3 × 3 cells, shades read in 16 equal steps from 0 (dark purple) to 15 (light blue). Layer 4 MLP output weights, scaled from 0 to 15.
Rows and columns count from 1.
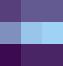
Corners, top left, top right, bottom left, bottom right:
4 6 0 2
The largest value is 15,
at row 2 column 3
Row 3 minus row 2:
-10 -12 -13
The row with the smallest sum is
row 3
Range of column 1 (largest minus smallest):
10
